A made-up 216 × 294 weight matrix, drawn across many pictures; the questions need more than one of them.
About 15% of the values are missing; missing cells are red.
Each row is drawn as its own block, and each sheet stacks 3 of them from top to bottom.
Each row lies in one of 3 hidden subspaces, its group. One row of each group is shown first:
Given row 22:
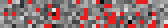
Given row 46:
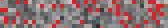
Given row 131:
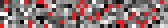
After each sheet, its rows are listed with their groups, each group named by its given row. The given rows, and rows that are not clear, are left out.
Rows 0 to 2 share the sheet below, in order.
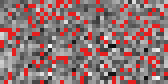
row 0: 46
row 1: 131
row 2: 131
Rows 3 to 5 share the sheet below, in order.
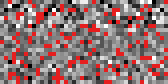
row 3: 22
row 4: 46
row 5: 22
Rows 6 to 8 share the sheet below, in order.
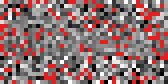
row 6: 46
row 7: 22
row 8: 46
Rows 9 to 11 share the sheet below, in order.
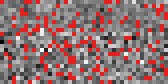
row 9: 46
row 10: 131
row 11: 22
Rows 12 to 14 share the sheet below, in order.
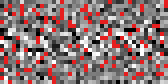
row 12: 131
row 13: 46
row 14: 131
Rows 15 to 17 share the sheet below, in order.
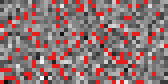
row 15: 46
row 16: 46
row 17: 131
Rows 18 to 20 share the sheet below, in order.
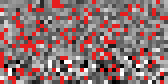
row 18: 131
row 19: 131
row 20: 46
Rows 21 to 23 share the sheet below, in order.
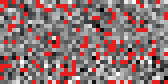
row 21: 46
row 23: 22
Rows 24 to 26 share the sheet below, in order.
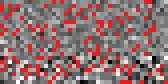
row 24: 22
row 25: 131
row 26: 22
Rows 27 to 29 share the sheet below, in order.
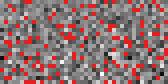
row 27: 22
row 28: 46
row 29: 46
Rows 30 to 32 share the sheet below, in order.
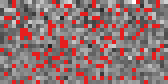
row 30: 46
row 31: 131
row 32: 46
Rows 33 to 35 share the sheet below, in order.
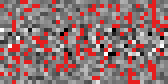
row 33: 22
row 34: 46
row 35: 46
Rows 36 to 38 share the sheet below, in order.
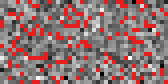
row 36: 46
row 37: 22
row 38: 46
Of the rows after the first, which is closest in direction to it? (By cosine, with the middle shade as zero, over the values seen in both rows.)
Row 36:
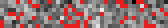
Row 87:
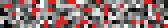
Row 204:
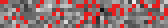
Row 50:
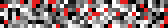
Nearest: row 50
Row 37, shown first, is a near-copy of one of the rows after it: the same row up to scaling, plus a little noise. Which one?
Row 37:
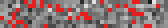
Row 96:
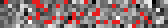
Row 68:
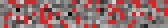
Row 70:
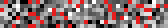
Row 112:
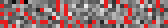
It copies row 70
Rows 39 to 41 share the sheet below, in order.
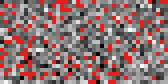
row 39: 22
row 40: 46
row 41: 22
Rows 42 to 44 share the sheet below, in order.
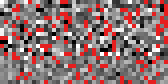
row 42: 46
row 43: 131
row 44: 22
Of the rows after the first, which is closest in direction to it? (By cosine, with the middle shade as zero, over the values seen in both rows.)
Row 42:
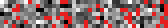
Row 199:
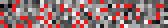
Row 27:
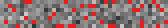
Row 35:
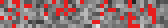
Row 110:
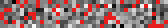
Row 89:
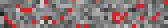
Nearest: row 110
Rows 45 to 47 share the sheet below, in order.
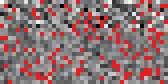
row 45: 46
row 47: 131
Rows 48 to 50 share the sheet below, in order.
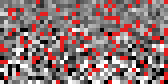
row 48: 131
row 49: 22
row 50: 46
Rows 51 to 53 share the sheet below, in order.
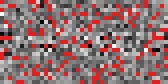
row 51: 131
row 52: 131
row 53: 131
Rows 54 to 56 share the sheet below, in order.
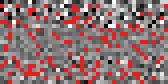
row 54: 46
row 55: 131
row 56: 22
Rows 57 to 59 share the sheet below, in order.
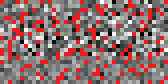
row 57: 22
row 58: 22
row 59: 46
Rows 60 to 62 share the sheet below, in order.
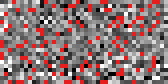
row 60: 131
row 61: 46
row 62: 131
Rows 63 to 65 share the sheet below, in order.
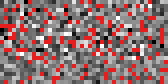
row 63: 22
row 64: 46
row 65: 46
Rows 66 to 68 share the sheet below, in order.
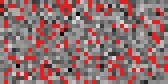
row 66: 131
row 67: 46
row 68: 22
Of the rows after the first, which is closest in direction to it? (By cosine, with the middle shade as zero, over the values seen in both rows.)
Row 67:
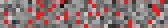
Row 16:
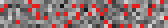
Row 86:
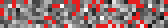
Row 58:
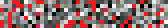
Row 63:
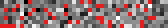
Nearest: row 16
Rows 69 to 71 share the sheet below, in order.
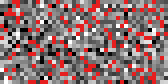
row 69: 131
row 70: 22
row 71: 131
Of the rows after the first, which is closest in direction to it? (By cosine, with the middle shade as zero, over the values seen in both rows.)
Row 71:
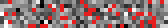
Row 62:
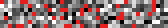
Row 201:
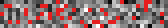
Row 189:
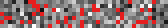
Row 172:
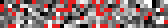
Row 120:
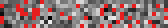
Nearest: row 62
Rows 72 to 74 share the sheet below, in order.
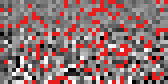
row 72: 131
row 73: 131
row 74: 22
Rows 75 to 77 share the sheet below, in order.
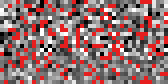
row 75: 131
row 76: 131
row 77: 22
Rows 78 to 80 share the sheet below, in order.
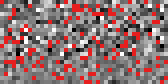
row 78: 46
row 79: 22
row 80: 46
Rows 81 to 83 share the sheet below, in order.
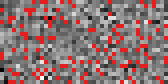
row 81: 131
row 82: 131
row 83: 131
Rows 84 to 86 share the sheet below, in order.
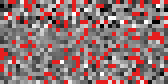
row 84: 131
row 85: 131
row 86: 46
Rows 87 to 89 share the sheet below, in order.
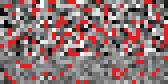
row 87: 131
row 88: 22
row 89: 131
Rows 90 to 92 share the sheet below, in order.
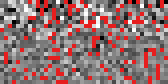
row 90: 46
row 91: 46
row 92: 131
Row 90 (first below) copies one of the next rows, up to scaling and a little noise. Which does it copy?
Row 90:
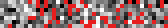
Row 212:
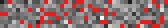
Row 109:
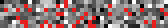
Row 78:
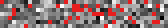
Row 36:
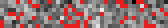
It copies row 36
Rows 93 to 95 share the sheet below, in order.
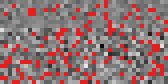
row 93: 46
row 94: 46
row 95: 46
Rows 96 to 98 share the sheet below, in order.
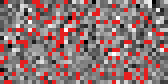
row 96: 22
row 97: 46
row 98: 131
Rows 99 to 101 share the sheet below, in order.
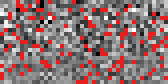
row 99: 131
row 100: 46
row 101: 131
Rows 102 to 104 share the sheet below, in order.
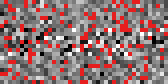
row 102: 131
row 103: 22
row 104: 46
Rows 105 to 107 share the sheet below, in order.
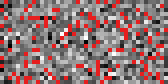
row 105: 131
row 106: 46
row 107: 131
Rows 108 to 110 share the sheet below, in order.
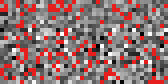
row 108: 131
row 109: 46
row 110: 22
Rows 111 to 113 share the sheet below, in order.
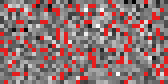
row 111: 46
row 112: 22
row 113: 22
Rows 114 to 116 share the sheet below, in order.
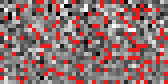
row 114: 46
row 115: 46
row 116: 131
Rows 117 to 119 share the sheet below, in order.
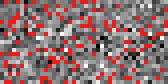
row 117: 22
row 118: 46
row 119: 46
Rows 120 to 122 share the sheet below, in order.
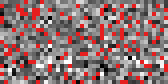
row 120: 131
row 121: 131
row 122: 46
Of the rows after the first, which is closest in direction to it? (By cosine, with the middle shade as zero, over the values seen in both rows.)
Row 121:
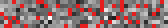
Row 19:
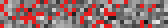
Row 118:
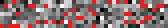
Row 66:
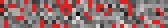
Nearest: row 19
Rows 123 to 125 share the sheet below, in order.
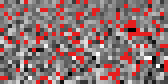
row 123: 22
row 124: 46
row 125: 22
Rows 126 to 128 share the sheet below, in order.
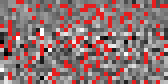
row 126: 46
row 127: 131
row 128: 131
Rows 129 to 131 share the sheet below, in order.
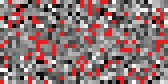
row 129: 22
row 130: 46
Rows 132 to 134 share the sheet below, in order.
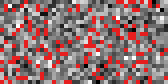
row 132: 22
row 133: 46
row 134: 46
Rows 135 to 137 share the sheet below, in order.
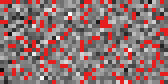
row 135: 22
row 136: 22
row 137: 131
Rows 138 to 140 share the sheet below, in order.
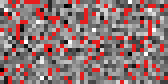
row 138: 46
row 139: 22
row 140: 131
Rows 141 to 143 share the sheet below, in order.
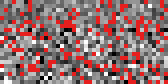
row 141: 22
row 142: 46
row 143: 131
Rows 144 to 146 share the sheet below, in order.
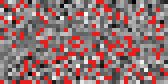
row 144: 46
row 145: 46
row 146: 22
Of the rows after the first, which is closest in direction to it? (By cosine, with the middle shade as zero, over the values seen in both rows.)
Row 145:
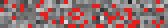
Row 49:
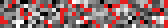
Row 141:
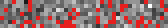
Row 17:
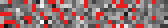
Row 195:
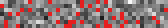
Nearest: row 17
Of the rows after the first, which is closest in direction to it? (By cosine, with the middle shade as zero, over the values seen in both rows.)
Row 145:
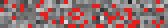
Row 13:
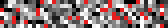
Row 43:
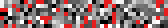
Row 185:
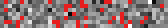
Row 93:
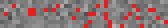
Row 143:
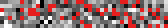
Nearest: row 13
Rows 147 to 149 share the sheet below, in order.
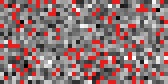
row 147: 22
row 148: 131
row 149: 46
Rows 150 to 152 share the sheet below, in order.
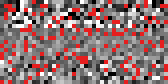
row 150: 22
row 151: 22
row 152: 131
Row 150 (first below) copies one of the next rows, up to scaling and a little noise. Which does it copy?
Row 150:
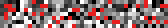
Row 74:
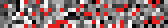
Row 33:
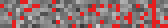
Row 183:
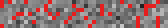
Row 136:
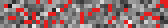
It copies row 74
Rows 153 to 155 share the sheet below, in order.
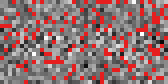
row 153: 46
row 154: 22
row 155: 46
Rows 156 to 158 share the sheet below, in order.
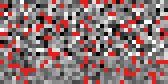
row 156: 131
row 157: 46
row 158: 46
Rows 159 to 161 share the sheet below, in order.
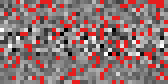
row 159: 131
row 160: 46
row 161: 22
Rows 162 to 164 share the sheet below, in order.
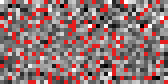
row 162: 46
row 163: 22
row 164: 131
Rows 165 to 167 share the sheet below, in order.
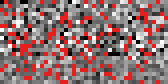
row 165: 22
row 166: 46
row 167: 46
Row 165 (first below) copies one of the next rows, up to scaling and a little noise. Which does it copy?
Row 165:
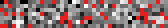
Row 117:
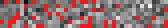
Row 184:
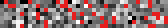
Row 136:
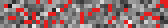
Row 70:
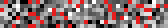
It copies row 184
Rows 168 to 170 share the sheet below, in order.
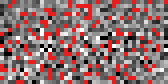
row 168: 131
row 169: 131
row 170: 22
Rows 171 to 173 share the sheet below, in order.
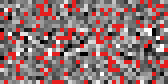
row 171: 46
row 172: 22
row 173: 46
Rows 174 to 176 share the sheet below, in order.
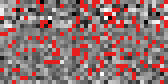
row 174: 131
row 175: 131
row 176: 46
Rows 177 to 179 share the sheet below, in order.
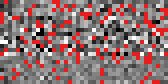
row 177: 131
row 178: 131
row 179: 131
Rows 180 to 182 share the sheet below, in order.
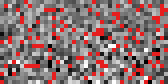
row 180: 22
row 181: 131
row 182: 46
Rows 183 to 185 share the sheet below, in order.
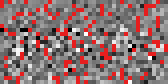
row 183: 22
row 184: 22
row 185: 22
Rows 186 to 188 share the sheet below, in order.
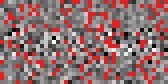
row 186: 46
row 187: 22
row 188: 22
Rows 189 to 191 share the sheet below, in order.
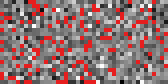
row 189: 22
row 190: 22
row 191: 22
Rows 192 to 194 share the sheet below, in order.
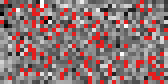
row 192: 131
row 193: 22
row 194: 131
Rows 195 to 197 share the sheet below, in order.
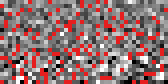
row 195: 46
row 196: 46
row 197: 22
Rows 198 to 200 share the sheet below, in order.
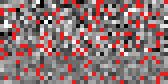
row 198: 131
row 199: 131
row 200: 131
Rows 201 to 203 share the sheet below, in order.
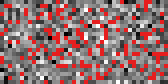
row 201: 46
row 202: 46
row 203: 131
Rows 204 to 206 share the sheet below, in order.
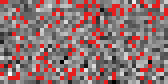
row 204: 46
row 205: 131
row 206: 46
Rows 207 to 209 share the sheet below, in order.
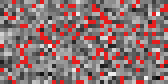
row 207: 131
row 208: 131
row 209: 131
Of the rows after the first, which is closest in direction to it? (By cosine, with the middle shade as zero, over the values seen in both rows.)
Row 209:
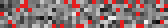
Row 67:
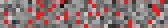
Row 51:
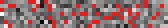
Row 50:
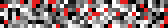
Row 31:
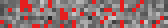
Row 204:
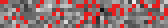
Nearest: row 31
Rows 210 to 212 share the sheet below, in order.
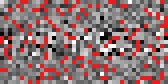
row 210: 46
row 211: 131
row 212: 46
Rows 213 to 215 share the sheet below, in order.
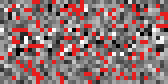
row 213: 46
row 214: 22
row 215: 46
